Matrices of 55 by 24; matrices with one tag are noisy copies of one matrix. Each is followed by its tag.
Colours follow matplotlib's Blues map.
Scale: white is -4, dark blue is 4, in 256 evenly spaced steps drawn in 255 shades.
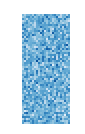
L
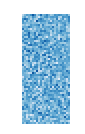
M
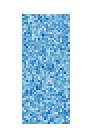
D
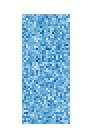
L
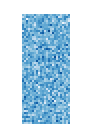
L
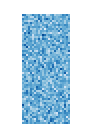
D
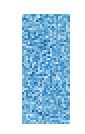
M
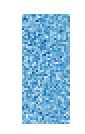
M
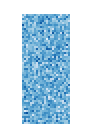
L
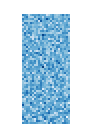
D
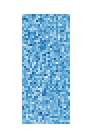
M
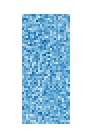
M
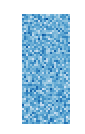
D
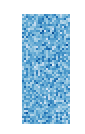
L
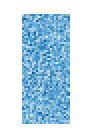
M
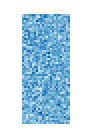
M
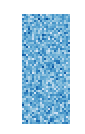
D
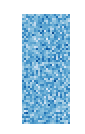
L
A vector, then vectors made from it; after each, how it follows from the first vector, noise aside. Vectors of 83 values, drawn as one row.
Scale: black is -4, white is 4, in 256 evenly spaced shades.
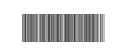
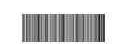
negated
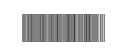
partly zeroed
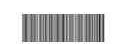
sign-scrambled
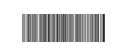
sign-scrambled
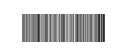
negated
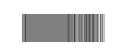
partly zeroed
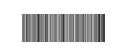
negated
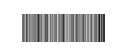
negated
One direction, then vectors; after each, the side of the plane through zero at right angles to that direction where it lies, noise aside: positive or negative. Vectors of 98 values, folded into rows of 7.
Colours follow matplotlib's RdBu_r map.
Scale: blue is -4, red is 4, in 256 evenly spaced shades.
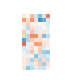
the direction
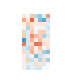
positive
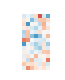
negative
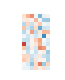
positive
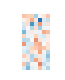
positive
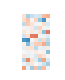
positive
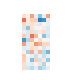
positive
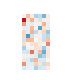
positive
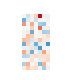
negative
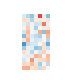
negative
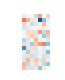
positive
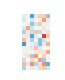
negative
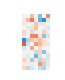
positive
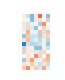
negative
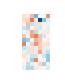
positive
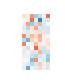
positive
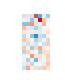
negative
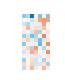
negative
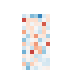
positive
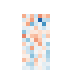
positive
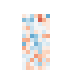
negative
